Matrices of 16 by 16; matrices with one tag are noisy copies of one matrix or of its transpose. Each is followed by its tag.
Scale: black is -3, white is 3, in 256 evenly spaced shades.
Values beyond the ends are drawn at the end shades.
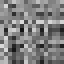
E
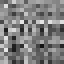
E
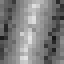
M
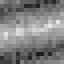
M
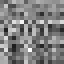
E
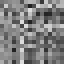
E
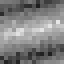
M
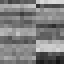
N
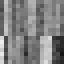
N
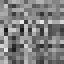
E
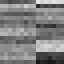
N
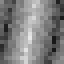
M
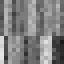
N
